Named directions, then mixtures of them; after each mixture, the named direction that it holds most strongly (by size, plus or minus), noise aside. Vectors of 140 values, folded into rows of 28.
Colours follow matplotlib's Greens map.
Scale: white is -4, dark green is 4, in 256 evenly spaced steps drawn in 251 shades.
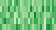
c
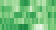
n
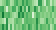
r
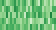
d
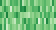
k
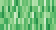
c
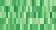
d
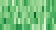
c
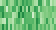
r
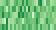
r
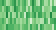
d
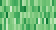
k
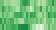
n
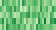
k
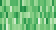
k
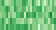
d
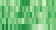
n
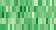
r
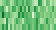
r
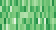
k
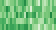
d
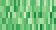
d
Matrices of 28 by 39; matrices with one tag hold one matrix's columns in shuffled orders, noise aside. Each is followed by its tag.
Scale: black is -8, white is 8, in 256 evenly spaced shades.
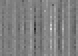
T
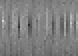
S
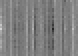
T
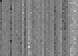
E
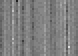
E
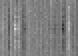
T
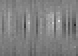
S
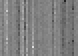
E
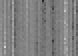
E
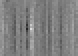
T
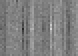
T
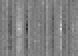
T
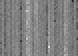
E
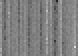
E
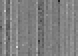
E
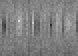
S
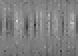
S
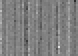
E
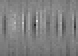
S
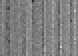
E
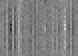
T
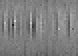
S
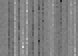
E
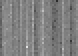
E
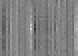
T
